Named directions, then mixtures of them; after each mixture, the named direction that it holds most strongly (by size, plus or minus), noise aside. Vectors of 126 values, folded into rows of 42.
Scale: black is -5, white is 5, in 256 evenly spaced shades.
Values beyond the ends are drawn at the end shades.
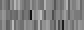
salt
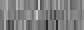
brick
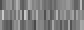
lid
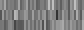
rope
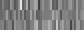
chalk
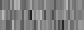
salt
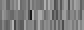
salt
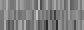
brick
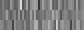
chalk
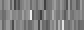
salt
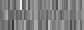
chalk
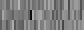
salt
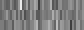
chalk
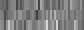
brick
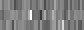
salt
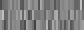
lid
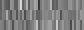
chalk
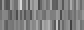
chalk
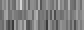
brick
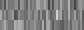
rope
